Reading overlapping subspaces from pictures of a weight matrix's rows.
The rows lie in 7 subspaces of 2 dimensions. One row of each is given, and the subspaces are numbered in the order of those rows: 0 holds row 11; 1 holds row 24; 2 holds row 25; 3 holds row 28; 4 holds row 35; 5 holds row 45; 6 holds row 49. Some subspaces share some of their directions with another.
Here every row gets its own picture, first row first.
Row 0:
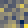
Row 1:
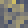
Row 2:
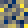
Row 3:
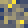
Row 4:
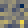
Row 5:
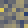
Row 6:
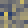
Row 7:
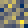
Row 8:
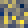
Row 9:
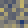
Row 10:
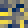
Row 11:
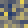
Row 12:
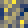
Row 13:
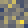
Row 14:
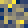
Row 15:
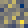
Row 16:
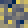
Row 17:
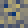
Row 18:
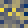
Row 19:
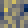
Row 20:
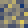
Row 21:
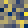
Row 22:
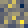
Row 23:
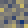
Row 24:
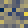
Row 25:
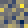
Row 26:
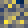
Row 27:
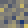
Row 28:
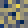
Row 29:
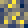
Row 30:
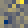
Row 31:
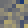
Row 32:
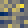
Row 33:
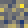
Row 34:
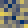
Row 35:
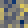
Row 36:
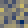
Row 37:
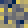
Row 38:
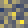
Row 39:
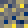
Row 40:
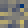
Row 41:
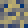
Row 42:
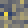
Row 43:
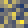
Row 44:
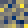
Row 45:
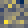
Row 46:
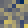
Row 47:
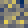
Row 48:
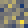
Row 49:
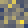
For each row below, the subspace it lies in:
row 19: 4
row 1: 6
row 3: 6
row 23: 4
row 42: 0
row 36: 3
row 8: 0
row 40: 2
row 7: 0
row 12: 4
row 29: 1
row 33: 2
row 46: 5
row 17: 3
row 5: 1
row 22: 1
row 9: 0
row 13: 6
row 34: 2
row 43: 3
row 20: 3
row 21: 1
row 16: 6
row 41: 3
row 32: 2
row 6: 0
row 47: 5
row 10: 2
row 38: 3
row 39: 4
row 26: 5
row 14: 6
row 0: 5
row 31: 5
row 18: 1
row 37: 6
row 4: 2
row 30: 5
